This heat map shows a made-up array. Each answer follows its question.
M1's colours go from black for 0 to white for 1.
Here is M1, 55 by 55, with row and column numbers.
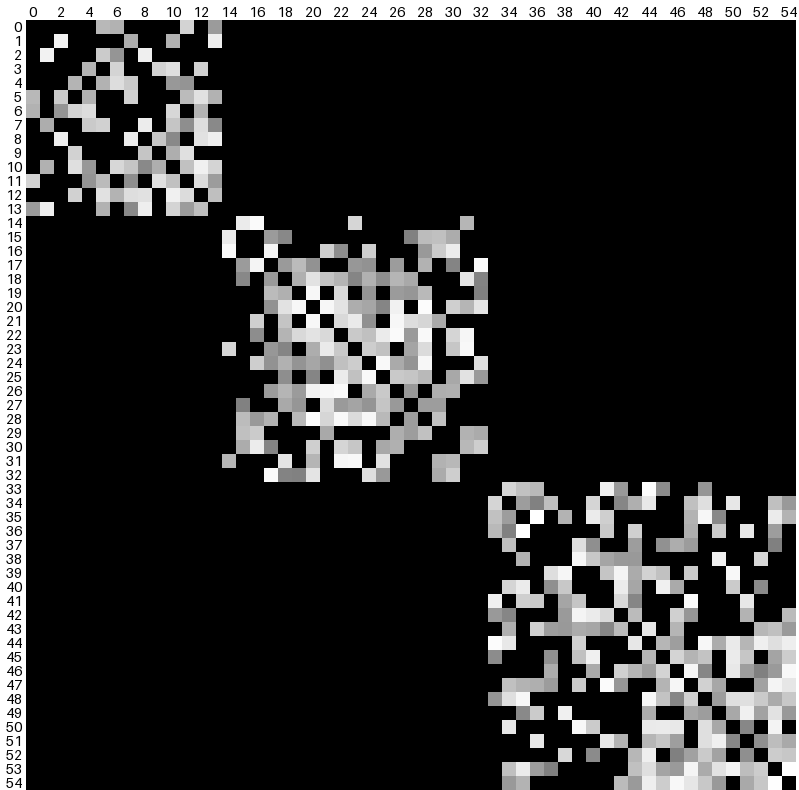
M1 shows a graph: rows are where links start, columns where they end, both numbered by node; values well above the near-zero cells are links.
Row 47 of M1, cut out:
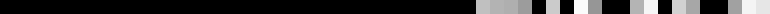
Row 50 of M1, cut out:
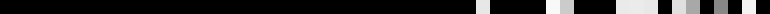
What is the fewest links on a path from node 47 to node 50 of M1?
2
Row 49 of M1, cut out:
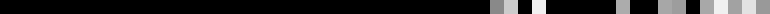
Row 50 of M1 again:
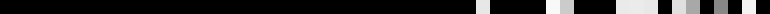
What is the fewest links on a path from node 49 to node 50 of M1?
1
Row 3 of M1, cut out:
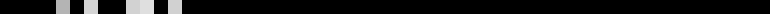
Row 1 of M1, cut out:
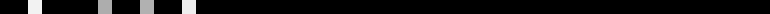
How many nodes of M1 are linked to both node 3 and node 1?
1
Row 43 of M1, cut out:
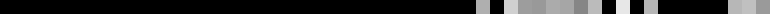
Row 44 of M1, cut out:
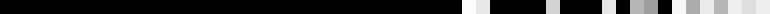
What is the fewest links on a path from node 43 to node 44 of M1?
1
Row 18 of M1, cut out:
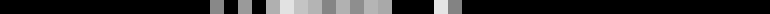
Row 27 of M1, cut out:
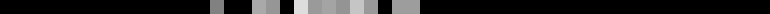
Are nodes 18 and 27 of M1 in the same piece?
yes
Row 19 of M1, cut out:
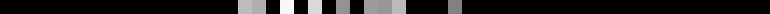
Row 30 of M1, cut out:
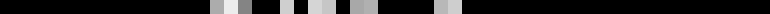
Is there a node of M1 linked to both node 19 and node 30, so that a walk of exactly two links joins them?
yes
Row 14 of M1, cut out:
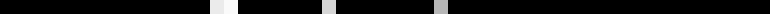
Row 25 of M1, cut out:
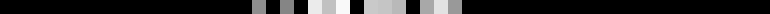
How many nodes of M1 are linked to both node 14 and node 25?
2
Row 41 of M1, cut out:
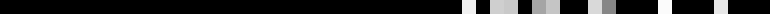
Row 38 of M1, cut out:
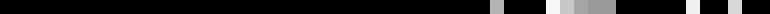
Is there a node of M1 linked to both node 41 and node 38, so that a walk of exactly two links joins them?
yes
